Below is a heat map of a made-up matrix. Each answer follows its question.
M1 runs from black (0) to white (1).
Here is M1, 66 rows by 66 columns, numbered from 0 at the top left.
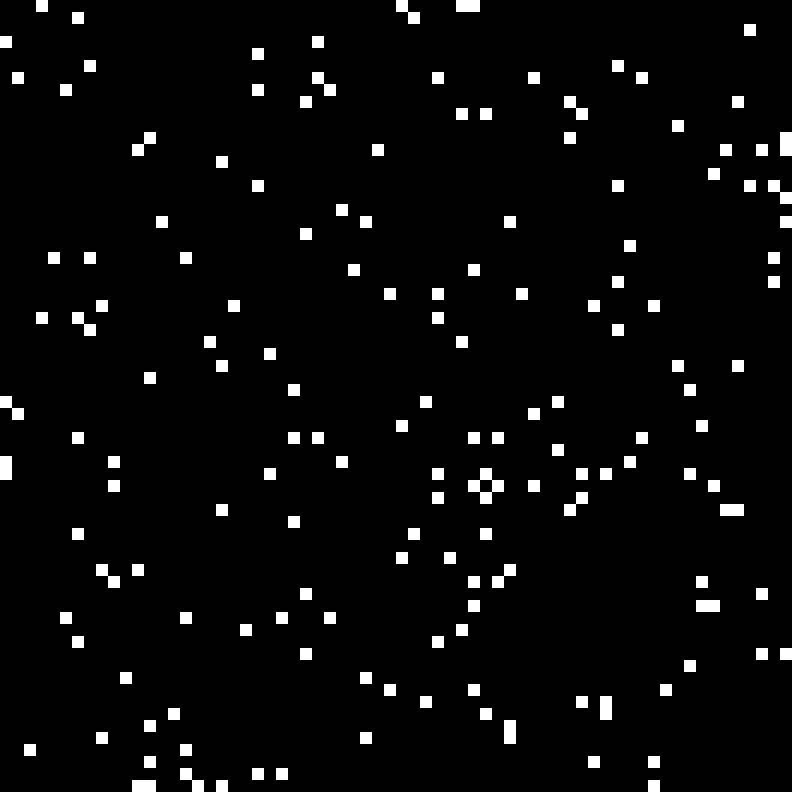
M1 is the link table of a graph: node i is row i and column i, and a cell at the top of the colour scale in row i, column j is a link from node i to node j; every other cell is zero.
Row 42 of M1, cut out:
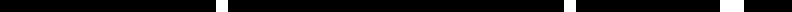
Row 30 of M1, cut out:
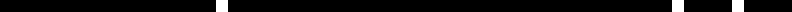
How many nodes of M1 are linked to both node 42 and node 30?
2
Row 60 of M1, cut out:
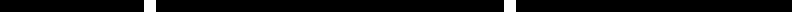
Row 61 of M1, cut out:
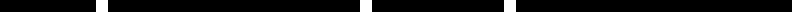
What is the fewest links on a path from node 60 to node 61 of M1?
2
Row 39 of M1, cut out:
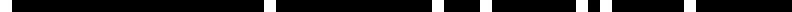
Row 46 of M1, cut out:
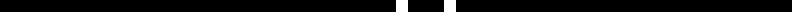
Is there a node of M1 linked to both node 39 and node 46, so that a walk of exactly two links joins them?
no
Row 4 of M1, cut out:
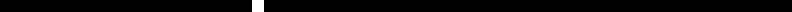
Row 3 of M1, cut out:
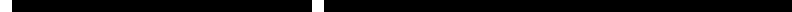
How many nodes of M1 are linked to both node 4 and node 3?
0
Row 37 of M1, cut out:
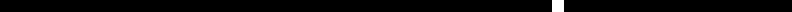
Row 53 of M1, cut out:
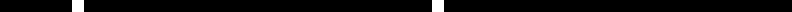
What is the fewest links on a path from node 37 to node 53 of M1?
6
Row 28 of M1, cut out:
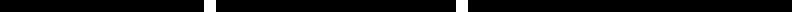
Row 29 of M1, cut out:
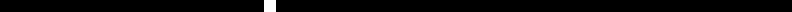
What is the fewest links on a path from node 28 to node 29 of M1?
5
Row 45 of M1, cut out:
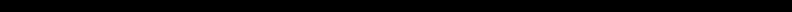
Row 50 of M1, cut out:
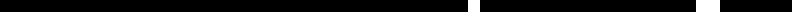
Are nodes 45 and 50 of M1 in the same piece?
no
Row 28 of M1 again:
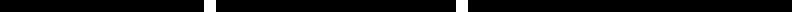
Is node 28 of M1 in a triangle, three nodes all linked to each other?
no
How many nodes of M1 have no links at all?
1
